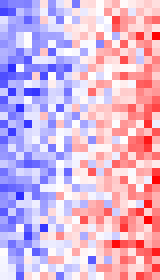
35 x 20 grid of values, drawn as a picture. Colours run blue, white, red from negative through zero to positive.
There are no regular stripes. The values follow a bell shape. The texture is fine-grained noise. The field climbs toward the right.
